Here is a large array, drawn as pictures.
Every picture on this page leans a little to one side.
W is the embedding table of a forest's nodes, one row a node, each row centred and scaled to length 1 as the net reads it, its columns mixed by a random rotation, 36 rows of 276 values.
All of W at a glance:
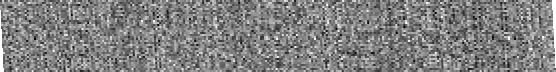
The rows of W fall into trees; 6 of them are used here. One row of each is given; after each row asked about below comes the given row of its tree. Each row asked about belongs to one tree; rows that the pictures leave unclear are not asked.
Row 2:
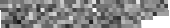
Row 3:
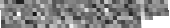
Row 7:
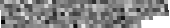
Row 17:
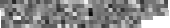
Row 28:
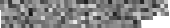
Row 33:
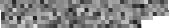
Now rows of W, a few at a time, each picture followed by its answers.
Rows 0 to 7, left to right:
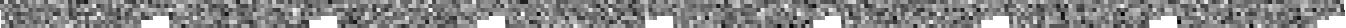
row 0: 28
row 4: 33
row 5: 7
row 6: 33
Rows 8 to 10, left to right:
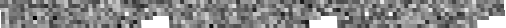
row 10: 2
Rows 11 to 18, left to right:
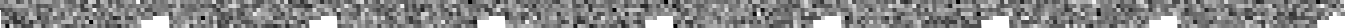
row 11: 2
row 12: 33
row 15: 17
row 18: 28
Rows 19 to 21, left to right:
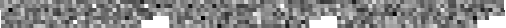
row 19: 28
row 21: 3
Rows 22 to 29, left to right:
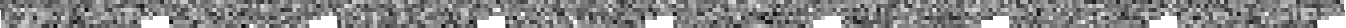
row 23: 7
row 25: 3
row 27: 2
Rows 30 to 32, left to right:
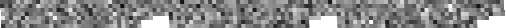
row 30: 17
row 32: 33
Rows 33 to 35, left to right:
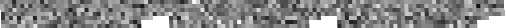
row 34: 3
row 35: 17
